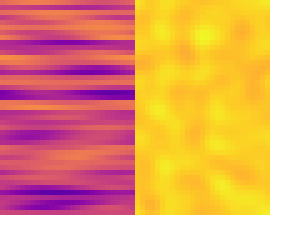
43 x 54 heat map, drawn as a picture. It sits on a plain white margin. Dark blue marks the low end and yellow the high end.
The table splits into one row of 2 panels. Panel 1,1: middling, streaked across, strong in contrast. Panel 1,2: very high, blotchy, faint in contrast.
